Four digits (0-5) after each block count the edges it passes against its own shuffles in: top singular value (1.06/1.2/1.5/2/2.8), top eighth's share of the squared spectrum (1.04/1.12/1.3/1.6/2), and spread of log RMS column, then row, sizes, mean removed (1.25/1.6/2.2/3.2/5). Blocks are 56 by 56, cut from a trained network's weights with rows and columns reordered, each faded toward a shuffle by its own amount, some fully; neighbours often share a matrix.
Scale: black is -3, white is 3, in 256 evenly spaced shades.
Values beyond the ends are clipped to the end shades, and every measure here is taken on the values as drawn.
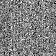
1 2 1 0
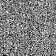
0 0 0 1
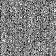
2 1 0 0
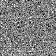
1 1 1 0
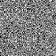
3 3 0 2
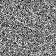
0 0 0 0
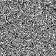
0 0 0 0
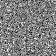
0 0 0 0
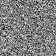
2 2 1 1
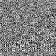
3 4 0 2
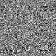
3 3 1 2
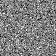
0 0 0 0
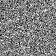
0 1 0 0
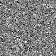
2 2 0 1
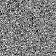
2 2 0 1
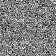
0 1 0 0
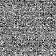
2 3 2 0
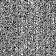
2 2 0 1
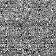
2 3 2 1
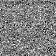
1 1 1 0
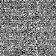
2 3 2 0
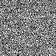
1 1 0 0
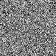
1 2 0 0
